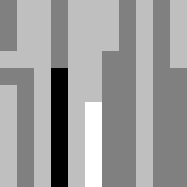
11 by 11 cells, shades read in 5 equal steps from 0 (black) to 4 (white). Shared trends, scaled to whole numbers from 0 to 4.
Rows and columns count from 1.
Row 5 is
2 2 3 0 3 3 2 2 3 2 2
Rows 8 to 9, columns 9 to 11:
3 2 2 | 3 2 2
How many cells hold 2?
52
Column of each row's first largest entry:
2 2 2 1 3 1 6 6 6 6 6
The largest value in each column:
3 3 3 2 3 4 3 2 3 2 3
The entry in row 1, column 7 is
3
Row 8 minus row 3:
1 -1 0 -2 0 1 -1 0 0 0 -1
